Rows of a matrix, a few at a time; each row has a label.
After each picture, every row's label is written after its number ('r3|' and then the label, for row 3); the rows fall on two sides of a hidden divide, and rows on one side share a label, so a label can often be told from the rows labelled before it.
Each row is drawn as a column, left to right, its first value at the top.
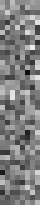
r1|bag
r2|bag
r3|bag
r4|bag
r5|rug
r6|bag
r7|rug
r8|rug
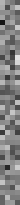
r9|bag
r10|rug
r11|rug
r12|bag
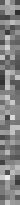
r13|rug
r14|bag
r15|rug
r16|rug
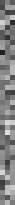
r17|rug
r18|rug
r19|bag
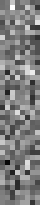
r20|bag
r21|rug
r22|bag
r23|rug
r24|rug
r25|bag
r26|rug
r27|rug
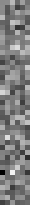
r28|bag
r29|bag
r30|rug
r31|rug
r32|rug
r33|bag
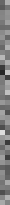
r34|rug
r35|bag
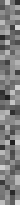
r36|rug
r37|rug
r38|bag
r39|bag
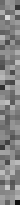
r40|rug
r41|bag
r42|rug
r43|bag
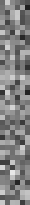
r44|rug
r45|bag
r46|rug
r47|rug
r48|bag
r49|rug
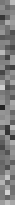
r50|bag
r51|rug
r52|rug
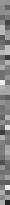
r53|bag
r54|bag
